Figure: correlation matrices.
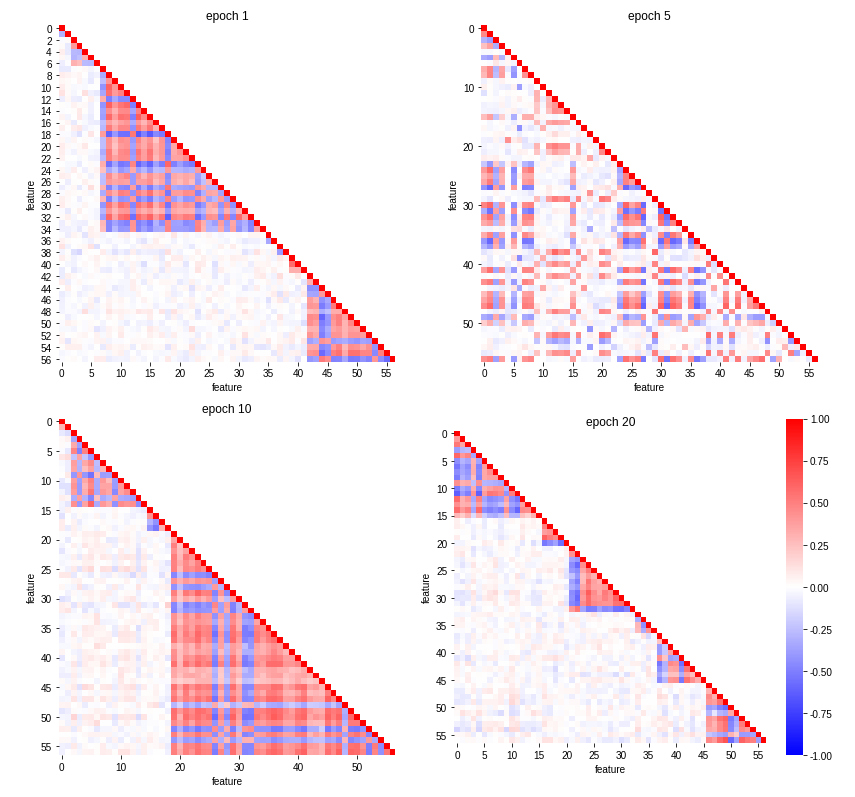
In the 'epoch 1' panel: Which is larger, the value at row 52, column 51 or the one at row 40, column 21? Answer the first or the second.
the first
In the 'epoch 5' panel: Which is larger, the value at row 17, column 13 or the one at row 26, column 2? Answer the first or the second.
the first
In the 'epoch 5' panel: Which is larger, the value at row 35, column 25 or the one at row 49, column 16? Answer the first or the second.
the first
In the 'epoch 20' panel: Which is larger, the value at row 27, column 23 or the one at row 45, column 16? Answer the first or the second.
the first
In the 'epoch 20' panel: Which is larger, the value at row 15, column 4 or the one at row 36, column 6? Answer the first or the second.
the first
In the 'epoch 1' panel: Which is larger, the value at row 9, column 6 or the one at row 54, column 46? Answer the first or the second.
the second
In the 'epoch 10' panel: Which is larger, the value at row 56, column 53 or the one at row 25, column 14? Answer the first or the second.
the first
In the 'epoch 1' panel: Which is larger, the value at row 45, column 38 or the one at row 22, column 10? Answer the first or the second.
the second
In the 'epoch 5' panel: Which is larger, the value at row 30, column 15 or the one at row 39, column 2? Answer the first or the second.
the first
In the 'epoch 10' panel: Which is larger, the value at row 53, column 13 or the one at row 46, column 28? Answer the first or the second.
the first
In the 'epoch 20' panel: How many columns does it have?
57
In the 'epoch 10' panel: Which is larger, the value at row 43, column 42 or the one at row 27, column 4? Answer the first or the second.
the first
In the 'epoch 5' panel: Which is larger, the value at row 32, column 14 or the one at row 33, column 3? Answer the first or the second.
the second
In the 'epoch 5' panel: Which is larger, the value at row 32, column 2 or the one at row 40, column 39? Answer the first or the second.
the second
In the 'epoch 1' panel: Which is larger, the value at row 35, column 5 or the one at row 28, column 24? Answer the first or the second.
the first
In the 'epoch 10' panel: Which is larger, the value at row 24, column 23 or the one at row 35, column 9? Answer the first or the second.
the first
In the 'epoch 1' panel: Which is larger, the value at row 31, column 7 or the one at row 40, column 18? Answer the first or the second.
the second
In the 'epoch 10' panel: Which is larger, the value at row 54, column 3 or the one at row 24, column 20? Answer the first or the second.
the second
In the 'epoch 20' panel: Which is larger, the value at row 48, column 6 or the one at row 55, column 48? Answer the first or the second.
the first
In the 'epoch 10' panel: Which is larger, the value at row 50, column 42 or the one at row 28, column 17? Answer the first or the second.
the first
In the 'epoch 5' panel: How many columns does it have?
57
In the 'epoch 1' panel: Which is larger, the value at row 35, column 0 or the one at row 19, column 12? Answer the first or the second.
the first
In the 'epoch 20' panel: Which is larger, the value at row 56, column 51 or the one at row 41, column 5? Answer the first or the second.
the second
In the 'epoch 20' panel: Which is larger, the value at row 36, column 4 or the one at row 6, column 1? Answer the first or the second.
the first
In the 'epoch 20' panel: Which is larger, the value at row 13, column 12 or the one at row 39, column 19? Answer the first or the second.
the first
